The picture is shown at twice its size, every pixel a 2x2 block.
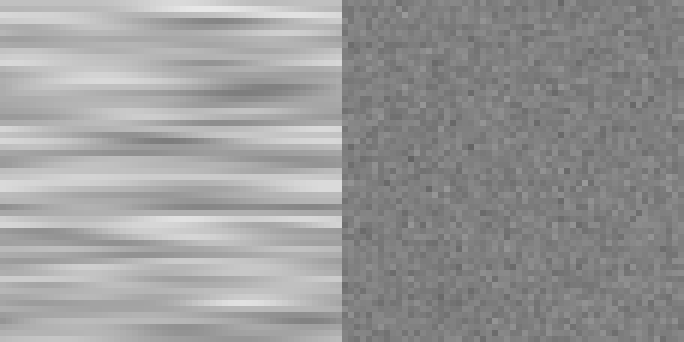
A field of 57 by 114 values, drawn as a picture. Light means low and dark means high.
It is made of 1 by 2 panels. Panel 1,1: low, streaked across. Panel 1,2: middling, fine-grained, faint in contrast.
